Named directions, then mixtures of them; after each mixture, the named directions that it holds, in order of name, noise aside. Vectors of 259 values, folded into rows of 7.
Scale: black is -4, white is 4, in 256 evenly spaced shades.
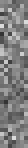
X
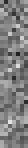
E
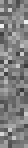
E, X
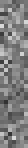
X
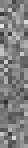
X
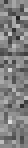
E, X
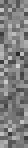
E, X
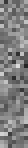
E, X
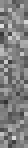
X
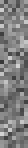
E, X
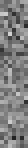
E, X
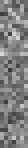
E, X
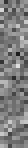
E, X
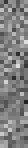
E, X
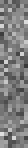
E, X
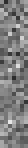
E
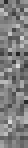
E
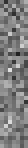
E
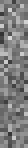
X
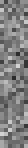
E, X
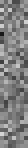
E, X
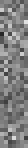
X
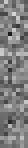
E, X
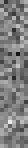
E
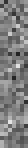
E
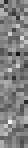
E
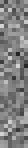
E, X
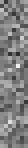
E
